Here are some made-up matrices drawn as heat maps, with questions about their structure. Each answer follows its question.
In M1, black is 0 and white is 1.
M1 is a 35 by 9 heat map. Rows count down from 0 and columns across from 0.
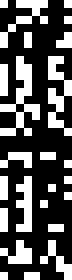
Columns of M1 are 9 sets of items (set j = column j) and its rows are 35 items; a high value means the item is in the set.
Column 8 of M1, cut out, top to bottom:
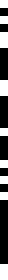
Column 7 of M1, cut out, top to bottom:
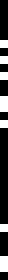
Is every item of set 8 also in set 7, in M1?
no
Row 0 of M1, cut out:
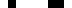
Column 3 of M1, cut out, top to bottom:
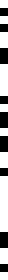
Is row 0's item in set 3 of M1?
yes
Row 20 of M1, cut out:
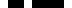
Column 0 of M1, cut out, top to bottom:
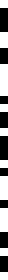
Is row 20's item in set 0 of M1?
yes
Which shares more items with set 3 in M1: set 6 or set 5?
set 6
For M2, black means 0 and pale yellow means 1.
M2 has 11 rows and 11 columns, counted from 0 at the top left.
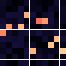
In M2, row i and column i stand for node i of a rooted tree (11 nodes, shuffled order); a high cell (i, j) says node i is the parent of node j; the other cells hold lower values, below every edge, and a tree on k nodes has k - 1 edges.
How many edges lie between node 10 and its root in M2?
5
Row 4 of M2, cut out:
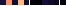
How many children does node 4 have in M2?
2
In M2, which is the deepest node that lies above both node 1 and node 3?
4
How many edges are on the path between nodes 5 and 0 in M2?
1
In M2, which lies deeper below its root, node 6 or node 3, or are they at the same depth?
node 6
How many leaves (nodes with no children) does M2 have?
4
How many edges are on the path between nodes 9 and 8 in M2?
4
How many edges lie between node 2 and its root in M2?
0
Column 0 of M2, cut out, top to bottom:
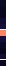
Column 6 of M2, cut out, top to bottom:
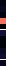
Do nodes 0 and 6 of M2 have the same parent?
no
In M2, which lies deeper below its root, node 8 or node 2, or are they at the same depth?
node 8
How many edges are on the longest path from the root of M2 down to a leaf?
6
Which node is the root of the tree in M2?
2
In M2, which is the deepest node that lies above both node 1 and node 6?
4
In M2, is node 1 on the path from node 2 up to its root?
no
